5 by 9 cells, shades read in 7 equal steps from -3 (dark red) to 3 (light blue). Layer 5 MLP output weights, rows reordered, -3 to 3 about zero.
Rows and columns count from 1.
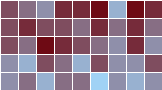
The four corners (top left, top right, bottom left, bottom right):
-1 -2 1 1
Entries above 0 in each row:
2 0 2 5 6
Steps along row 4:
up down up up down up same down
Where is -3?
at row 1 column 6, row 1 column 8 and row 3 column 3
